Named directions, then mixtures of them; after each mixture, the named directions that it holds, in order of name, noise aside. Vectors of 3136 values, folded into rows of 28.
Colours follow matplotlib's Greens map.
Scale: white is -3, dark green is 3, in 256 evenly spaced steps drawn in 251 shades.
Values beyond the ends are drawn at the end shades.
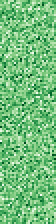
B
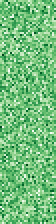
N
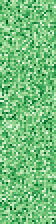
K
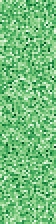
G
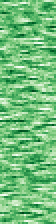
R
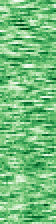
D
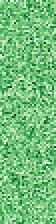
G, K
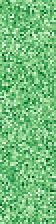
K, N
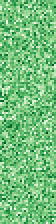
K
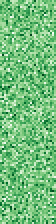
K, N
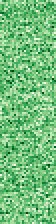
G, N, R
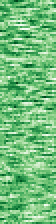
D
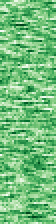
D, R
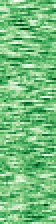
D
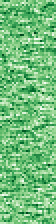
G, N, R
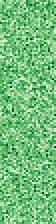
G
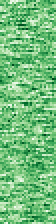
D, G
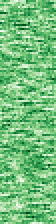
D, G, R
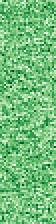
G, N, R
